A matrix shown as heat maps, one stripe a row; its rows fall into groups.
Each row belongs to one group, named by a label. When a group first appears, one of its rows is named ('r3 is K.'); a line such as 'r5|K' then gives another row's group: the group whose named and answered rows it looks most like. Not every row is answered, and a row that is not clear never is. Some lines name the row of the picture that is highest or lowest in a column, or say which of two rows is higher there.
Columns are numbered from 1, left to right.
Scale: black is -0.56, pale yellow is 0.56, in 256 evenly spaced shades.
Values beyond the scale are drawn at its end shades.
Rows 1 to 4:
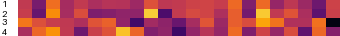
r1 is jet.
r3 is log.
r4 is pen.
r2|jet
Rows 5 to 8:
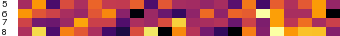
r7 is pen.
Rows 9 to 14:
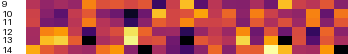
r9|pen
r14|log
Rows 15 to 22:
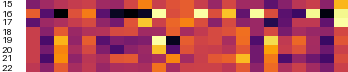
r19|jet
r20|jet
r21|jet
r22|jet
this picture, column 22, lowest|16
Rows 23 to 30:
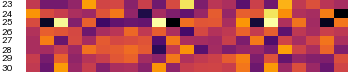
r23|pen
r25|jet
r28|pen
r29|jet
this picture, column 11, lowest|25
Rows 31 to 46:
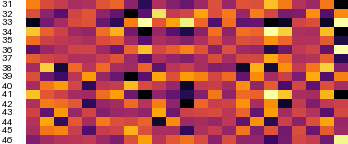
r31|log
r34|log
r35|log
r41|log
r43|jet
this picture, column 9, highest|33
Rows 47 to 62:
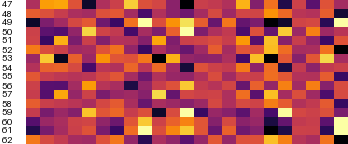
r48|log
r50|pen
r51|jet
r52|log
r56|pen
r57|jet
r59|pen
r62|log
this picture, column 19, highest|59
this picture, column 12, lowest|47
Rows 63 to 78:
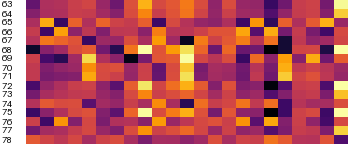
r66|jet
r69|pen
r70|pen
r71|pen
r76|jet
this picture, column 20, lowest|69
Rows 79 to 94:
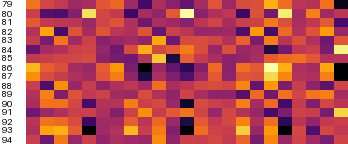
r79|log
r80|pen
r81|log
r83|jet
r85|jet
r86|log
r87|log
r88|jet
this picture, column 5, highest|80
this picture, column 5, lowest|93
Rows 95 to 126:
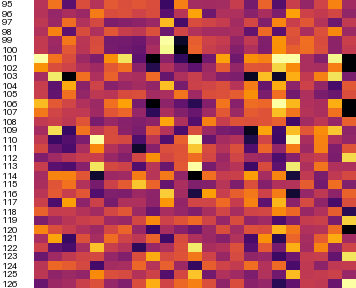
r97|jet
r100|jet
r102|log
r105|jet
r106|log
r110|pen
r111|pen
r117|jet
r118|log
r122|pen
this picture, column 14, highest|101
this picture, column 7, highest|101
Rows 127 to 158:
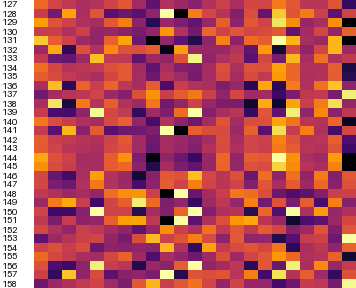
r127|log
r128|jet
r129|log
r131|log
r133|pen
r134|log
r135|log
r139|pen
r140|log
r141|jet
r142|log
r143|log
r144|log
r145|log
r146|pen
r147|pen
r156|pen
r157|jet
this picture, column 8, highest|149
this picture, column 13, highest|154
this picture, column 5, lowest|149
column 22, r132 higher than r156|Yes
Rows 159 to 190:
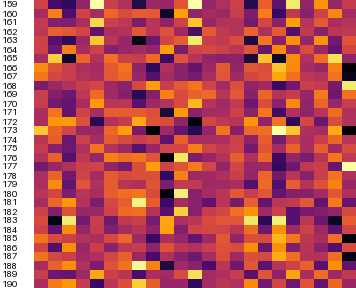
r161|pen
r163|pen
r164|jet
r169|pen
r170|pen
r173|log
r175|pen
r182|jet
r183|jet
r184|jet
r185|log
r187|log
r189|pen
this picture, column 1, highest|173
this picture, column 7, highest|173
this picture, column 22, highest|165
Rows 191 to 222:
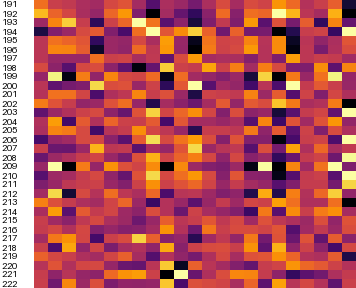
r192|log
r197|pen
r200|pen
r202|log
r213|log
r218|jet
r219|log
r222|jet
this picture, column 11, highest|221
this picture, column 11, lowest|220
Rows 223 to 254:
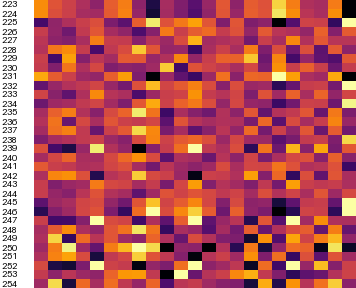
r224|log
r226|pen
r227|pen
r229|jet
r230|jet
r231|log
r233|pen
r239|pen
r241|log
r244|pen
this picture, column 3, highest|250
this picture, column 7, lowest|246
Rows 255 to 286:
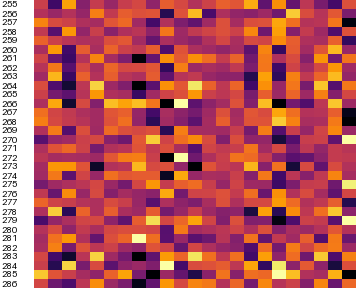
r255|jet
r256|pen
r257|log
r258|jet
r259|log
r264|pen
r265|pen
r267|log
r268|log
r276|jet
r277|log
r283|pen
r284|jet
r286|pen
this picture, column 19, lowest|273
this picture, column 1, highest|285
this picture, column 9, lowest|285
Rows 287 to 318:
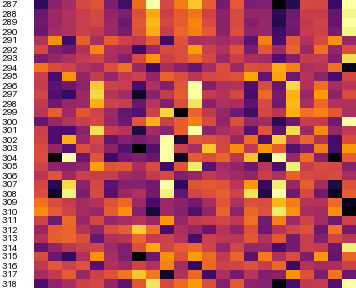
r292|pen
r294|log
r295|jet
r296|pen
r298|pen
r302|jet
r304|jet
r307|jet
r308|jet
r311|jet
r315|pen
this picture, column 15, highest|303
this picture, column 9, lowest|310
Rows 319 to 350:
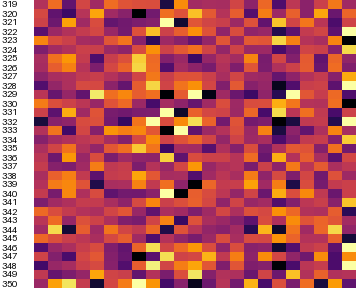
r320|pen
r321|jet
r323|log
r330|log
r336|jet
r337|pen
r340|jet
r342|log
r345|log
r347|pen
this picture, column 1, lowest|332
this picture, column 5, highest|329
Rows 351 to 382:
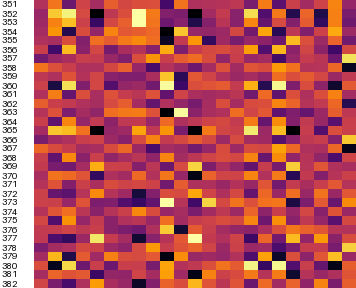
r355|pen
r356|jet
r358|log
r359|jet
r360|jet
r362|log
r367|log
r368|jet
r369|pen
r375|jet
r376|jet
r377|pen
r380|jet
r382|pen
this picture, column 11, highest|363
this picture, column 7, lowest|373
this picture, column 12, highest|377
